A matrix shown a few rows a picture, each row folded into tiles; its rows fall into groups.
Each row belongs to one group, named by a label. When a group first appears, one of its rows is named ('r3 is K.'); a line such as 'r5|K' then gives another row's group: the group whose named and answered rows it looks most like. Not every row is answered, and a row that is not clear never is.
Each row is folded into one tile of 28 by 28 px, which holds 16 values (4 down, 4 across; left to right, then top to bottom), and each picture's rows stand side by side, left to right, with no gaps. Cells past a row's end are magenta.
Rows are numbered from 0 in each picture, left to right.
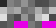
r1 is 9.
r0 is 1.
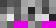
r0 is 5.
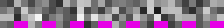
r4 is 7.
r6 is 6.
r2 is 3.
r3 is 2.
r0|5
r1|5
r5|9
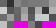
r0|7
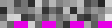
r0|9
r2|9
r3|3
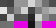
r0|7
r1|2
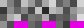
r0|9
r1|9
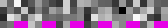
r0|2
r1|5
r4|3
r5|1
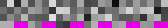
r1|3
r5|6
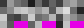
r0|1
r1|1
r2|6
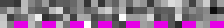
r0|1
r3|1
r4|6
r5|5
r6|2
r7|6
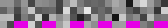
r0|5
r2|5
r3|7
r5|2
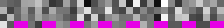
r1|2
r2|3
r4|3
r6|9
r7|2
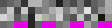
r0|5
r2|1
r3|7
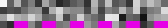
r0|2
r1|5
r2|1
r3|3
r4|1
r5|2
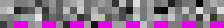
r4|3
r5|6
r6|1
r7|7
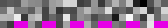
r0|9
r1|5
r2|2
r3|1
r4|2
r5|7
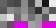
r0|5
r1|3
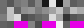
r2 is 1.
